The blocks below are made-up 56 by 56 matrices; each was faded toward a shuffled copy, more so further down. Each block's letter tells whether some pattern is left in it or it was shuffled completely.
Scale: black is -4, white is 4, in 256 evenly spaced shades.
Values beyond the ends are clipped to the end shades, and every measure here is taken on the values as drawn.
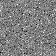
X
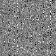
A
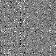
A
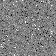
X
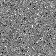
X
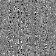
A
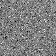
X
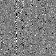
A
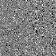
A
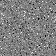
X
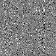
A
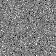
X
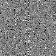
A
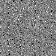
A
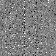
A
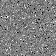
X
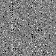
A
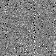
A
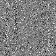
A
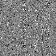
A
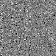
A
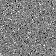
X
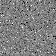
X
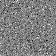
X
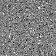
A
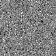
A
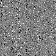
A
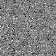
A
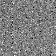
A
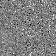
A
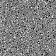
X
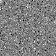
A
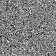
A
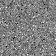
X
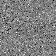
X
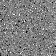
X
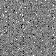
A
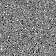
X
